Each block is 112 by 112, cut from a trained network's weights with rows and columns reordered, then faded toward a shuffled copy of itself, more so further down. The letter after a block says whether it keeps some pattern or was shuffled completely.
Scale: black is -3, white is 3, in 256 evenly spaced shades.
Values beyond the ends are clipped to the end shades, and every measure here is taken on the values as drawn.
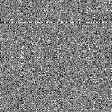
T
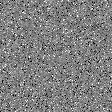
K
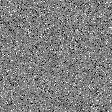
K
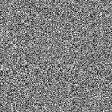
T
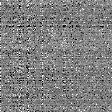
T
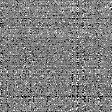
T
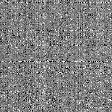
T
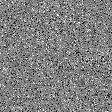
K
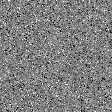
K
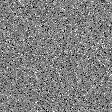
K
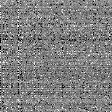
T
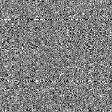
T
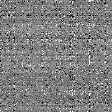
T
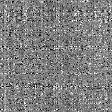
T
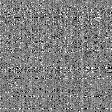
T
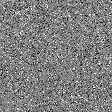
K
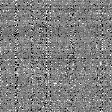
T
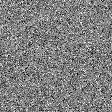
K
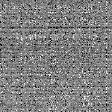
T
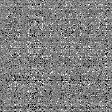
T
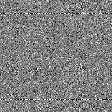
T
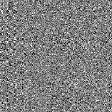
T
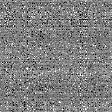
T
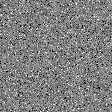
K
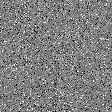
K
